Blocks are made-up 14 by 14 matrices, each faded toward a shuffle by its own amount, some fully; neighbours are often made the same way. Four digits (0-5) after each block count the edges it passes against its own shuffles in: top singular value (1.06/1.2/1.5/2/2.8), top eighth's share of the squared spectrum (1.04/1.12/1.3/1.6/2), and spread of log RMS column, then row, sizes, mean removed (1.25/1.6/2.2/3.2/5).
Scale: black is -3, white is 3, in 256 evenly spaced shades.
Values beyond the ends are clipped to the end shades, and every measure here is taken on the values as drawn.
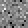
0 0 0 0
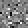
2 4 0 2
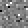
0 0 0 0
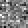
2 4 0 0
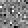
1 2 0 0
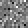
0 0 0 0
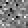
0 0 0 0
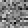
2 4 1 0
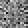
2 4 0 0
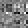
3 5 2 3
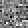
2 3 0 0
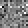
1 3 0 1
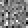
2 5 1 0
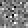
1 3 0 0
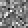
0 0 0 0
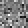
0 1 0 0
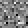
2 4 1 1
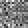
2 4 0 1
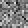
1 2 0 0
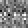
3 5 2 2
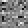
2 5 1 2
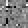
2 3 0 0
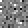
1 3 0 0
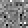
1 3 1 0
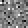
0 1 0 0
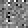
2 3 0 0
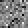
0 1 0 0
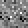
0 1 0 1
